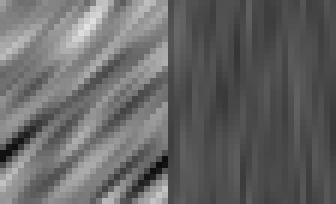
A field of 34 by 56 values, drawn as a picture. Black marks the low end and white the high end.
The table splits into one row of 2 panels. Panel 1,1: middling, slanting up to the right, strong in contrast. Panel 1,2: low, streaked downward, faint in contrast.
